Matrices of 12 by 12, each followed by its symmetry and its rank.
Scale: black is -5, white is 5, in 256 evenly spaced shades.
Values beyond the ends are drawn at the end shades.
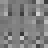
neither, rank two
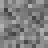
neither, full rank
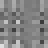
neither, rank two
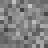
neither, full rank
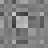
symmetric, rank two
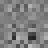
neither, rank two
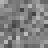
neither, full rank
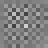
symmetric, rank two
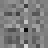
neither, rank two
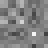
symmetric, rank two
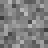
neither, full rank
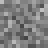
neither, full rank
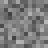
neither, full rank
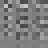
neither, rank two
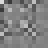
symmetric, rank two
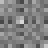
symmetric, rank two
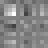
symmetric, rank two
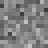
neither, full rank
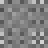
symmetric, rank two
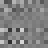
neither, rank two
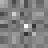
symmetric, rank two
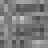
neither, rank two
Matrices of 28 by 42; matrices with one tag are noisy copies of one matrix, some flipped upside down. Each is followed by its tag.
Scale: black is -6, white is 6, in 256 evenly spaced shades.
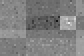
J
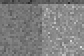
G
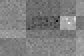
J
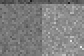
G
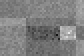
J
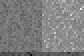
G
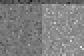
G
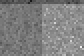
G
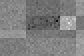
J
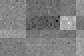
J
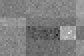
J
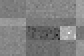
J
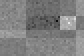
J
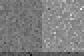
G
